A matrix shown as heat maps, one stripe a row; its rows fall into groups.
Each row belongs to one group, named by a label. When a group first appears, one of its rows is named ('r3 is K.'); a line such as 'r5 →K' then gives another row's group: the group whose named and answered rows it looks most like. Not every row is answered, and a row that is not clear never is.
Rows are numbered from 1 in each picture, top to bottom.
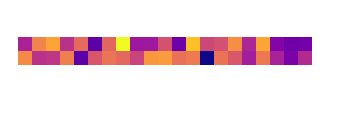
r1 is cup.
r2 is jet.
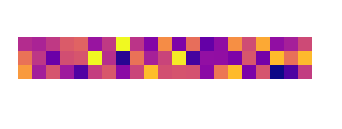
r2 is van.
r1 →cup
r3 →jet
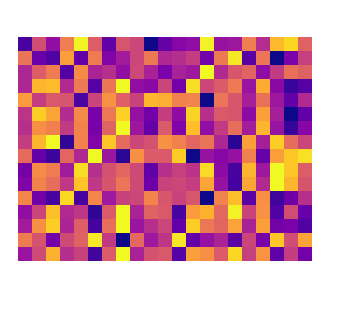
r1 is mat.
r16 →cup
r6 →cup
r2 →jet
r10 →mat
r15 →van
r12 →jet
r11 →mat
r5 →jet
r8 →mat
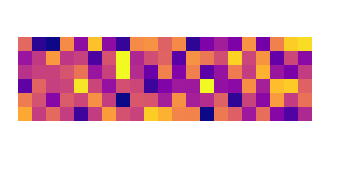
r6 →jet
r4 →mat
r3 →cup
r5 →van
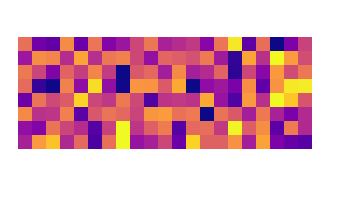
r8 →cup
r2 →mat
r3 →van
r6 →jet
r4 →van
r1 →jet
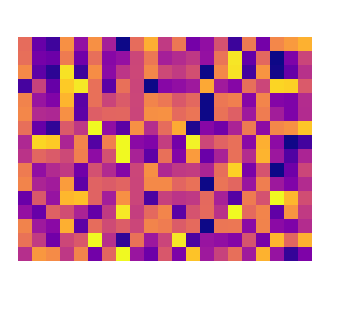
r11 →jet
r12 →mat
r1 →van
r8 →cup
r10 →jet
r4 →mat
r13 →cup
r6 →jet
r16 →cup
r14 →jet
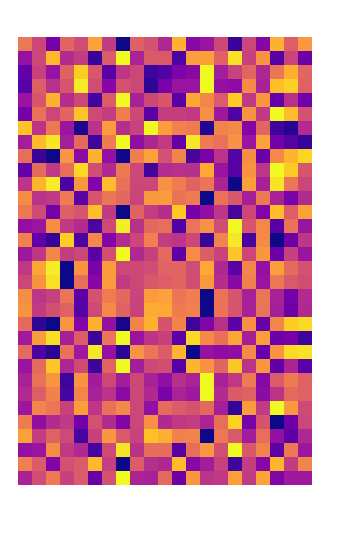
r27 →mat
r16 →cup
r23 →van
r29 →jet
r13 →van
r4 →mat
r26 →mat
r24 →cup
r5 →cup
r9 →van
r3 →mat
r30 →cup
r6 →mat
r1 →van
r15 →jet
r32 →cup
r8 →cup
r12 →jet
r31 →van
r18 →mat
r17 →mat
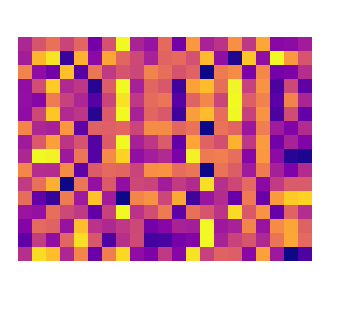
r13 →cup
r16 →cup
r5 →cup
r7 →jet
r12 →van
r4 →cup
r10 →jet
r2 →mat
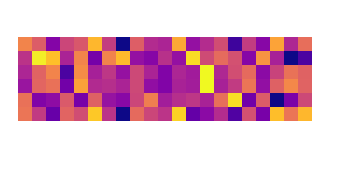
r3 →mat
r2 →cup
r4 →mat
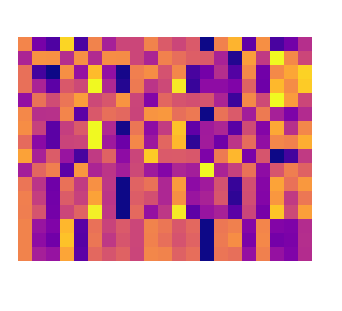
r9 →jet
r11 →van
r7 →van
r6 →jet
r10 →mat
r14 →jet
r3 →van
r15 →jet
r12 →van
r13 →van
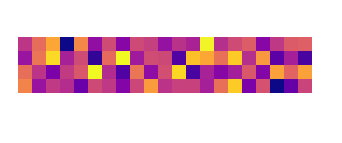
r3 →van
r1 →mat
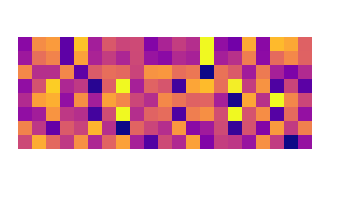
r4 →cup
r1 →mat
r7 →van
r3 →jet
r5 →mat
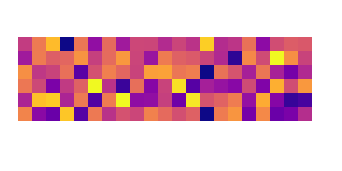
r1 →mat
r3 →jet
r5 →cup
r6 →jet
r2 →mat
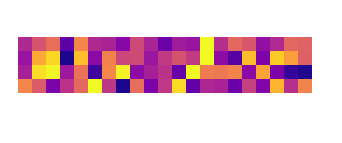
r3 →cup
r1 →mat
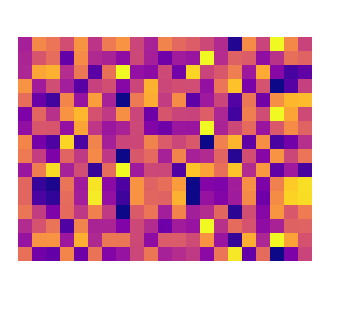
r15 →mat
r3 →cup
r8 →jet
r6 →mat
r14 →mat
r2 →mat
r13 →van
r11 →van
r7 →mat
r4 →jet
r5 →van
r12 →van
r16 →jet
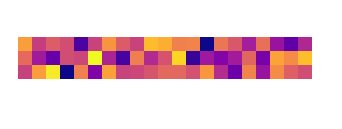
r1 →jet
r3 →mat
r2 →van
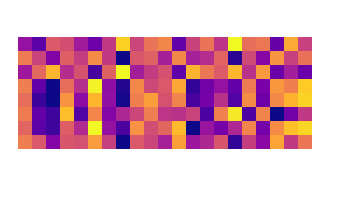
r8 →van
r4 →van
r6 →jet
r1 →cup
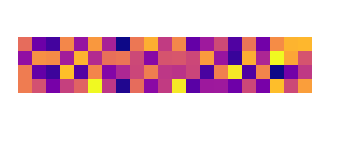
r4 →van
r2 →mat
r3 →jet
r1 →van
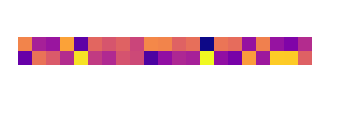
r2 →mat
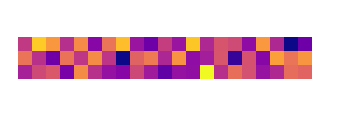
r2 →van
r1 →cup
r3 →mat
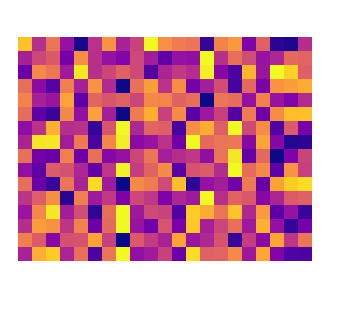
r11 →van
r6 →van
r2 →mat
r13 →cup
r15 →van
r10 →cup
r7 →cup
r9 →jet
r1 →jet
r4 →van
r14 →cup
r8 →cup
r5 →jet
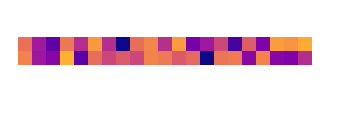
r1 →van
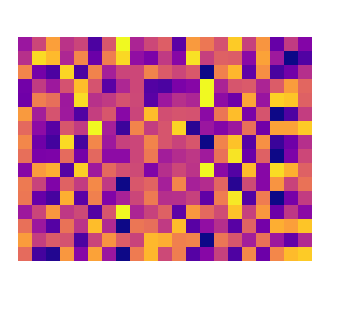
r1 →cup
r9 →jet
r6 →jet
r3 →jet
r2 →cup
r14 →van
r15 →jet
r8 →jet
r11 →van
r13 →cup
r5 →mat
